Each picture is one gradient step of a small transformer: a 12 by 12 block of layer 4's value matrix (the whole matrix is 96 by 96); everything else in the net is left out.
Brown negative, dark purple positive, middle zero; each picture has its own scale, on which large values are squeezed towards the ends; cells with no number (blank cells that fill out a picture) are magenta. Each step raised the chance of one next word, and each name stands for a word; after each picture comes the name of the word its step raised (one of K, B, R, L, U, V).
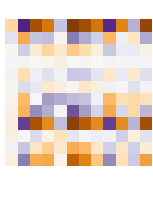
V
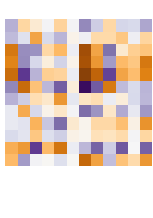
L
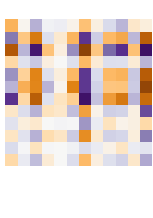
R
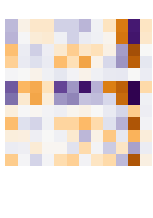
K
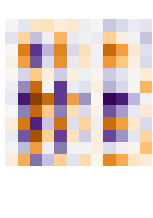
K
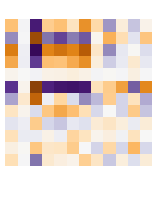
R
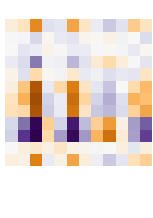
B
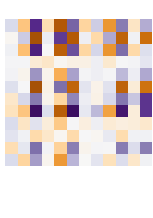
R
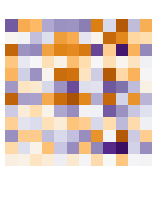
L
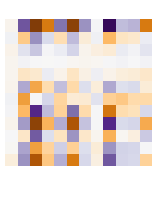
V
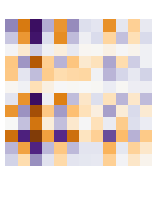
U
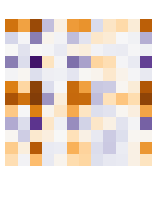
K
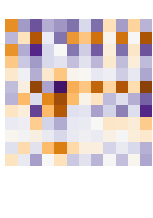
R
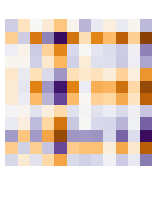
B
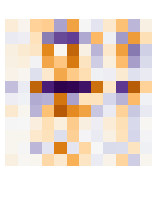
R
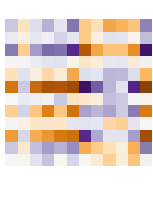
U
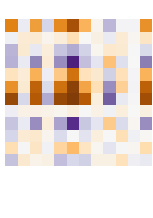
K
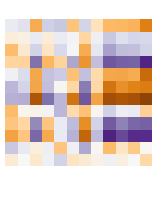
B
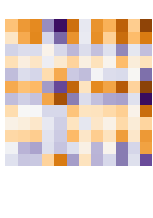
L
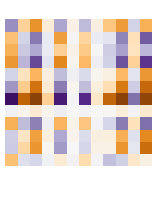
K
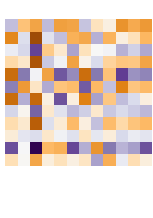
L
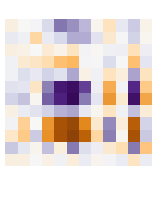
B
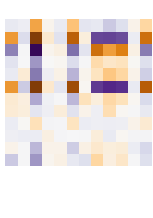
R
